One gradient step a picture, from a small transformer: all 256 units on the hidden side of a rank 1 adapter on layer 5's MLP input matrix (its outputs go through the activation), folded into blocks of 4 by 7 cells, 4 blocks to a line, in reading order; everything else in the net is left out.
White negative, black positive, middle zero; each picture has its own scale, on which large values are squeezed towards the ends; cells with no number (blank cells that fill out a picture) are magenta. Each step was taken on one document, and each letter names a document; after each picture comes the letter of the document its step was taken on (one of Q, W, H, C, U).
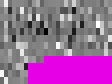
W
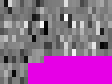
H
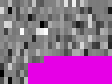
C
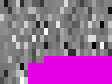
H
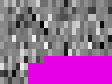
H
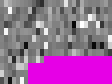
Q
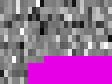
C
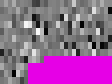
H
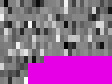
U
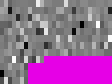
C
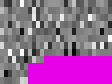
U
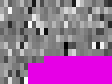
U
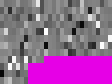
Q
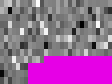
C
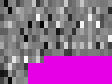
Q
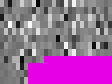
U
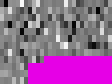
U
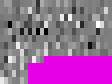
W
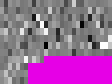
Q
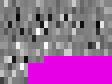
W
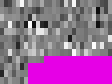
U
